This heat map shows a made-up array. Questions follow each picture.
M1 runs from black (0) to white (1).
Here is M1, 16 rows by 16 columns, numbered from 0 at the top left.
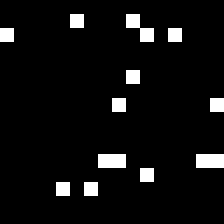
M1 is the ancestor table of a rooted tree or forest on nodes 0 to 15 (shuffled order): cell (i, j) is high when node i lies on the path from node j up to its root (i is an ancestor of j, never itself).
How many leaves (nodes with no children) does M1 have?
9
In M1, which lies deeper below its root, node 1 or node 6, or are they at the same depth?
node 6
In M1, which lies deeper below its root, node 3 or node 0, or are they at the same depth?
node 0
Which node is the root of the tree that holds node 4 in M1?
13
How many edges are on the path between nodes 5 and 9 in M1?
1
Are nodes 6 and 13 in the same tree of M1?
yes
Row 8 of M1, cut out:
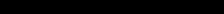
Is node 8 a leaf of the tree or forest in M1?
yes
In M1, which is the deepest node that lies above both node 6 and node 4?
13
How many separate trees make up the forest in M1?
5
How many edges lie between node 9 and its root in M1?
2
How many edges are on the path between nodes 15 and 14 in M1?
3
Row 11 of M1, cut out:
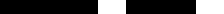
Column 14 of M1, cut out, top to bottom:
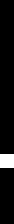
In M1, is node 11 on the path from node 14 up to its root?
yes
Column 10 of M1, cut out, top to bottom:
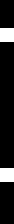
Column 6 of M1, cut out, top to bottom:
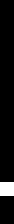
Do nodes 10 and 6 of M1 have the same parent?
no
